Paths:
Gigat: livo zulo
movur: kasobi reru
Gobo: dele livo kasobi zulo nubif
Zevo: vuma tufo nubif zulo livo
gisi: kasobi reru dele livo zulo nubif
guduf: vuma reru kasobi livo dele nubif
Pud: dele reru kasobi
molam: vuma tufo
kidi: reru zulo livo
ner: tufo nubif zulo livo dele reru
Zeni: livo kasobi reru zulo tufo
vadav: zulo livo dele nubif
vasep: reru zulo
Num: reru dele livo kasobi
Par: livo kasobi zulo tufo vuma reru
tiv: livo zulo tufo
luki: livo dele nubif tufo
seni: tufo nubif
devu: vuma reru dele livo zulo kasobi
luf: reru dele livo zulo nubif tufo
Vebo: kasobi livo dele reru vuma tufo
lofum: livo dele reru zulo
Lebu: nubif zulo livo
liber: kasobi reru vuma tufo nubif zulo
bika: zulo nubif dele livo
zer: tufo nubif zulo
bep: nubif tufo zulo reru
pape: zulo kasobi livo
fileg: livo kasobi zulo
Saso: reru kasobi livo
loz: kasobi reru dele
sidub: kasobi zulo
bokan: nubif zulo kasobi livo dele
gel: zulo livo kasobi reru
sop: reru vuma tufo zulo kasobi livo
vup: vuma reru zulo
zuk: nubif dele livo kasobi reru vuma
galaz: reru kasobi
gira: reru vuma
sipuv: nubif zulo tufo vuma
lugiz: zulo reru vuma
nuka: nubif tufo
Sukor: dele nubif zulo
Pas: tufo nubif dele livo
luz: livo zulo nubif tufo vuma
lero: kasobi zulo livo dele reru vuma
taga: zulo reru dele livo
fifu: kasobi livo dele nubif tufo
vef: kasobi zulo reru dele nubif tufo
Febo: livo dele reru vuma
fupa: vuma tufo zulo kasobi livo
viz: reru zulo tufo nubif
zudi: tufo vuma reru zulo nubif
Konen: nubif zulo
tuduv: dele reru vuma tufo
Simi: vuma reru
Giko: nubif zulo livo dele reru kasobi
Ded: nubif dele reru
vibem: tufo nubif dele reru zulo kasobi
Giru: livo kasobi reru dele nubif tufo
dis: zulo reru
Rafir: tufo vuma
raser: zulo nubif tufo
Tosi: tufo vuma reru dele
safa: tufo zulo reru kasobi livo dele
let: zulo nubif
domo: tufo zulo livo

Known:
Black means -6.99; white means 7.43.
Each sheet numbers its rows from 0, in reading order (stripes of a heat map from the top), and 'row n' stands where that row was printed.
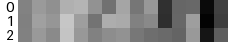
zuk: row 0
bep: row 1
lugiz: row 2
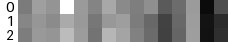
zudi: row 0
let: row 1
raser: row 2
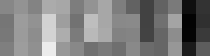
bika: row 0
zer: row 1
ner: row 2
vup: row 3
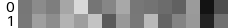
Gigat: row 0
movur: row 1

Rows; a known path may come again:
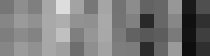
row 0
fileg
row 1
bokan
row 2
vadav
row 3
Konen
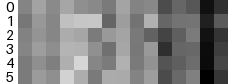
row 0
Sukor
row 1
Vebo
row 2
bika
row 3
zuk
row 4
luki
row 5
Pas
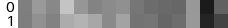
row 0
lugiz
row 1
pape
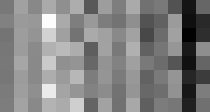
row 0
Pud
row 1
Zevo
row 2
seni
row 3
Saso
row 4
tuduv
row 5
sidub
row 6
sop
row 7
gisi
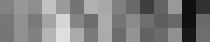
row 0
raser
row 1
lofum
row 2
Zeni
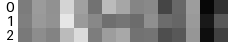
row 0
zer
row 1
vup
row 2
luz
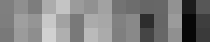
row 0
gel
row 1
bep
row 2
ner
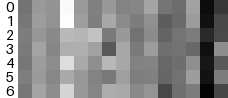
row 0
Rafir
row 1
zudi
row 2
lero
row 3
Num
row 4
safa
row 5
vasep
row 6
vibem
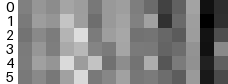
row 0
let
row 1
nuka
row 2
tiv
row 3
kidi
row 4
liber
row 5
Gigat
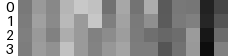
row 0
fifu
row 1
vef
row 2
dis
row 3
viz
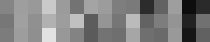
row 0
sipuv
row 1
movur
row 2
Simi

